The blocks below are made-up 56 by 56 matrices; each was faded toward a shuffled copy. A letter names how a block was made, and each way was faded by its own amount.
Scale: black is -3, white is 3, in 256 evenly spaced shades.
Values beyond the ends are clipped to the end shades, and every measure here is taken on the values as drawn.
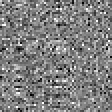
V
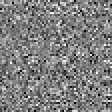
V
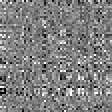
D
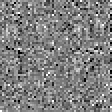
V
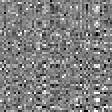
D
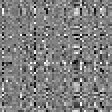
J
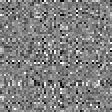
D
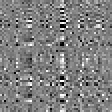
J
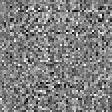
V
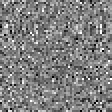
V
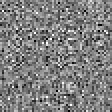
V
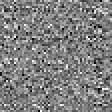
V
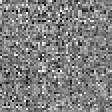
V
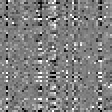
J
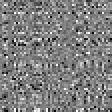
D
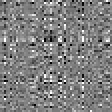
J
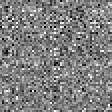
V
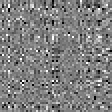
D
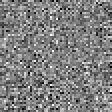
V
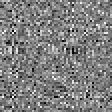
V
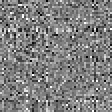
V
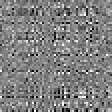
J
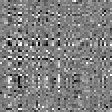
J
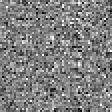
V
